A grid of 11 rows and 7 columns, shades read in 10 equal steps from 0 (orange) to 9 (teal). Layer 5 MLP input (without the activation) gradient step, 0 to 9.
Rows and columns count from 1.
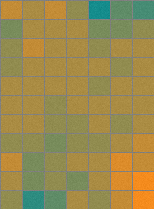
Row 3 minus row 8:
0 -2 -2 -1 0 0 1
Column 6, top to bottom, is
6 5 3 4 3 3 4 3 1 1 2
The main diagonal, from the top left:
2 3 3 3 4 3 3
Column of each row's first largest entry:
5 1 1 1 5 3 3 3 2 2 2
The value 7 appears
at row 1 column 7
